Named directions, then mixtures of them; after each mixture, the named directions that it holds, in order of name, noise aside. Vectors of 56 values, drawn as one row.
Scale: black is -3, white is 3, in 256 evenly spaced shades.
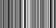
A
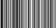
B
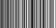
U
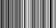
A, B, U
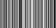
A, B, U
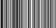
B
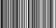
B, U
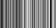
A, B, U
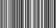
B, U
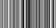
A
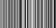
A, U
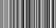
A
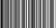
B, U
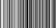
A, B, U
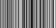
A, B, U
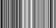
A, B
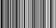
A, B, U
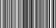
A, B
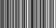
U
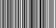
B, U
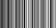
A, B, U
